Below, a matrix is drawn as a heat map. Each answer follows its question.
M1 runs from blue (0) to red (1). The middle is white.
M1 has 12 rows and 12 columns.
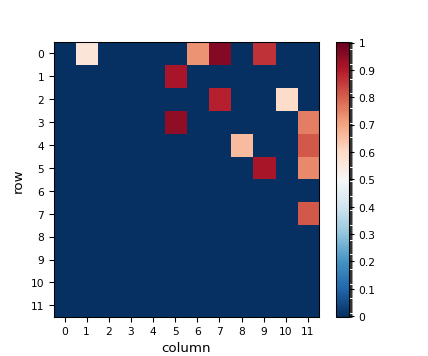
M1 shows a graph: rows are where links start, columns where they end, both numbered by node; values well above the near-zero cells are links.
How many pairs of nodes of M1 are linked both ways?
0
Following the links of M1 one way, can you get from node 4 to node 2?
no
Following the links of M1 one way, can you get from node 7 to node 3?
no
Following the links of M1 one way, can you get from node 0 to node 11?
yes
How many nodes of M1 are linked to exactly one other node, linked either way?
3
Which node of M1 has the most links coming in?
node 11
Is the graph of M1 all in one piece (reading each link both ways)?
yes
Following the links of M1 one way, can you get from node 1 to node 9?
yes
